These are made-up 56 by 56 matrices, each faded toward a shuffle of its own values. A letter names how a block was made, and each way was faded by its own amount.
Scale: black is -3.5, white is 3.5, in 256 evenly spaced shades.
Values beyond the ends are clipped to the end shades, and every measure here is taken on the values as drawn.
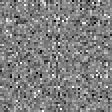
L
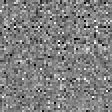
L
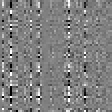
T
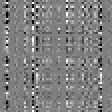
T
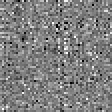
L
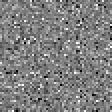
L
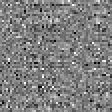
L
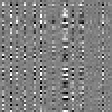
T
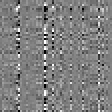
T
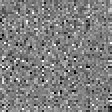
L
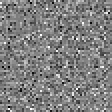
L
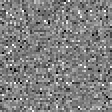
L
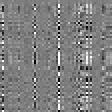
T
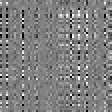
T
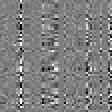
T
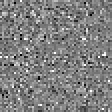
L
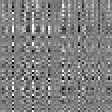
T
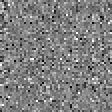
L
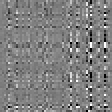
T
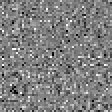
L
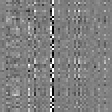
T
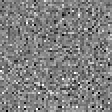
L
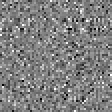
L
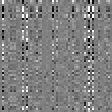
T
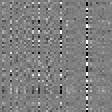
T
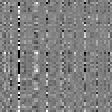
T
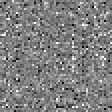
L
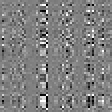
T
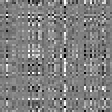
T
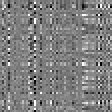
T
